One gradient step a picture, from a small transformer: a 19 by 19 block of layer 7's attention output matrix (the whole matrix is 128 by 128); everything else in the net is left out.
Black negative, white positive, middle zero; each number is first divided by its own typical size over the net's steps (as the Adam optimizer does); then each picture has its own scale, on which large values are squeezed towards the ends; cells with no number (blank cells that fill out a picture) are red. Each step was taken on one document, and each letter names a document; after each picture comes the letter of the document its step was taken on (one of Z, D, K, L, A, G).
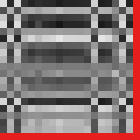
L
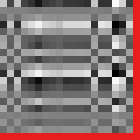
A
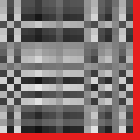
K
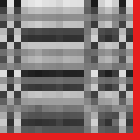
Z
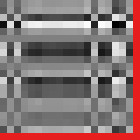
A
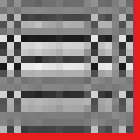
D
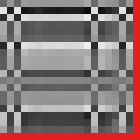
Z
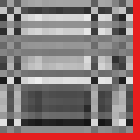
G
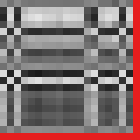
Z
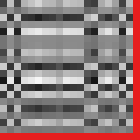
K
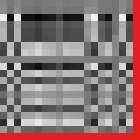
K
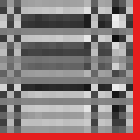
L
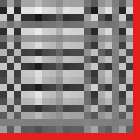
K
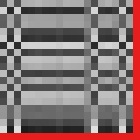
Z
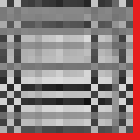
L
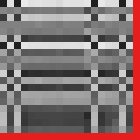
Z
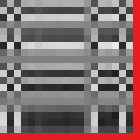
Z
